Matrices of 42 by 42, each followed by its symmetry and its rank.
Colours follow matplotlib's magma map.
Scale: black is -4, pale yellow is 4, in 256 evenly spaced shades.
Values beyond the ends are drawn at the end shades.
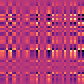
neither, rank one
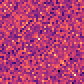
symmetric, full rank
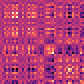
symmetric, rank two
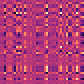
neither, rank two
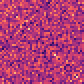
symmetric, full rank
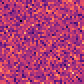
symmetric, full rank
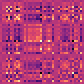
symmetric, rank two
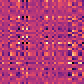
neither, rank two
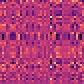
neither, rank three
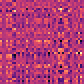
neither, rank three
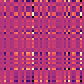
neither, rank one
